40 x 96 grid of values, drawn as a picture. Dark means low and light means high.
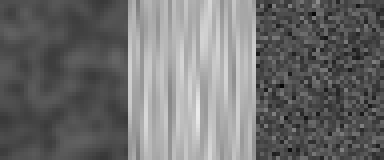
The table splits into one row of 3 panels. Panel 1,1: low, blotchy, faint in contrast. Panel 1,2: high, streaked downward. Panel 1,3: low, fine-grained.
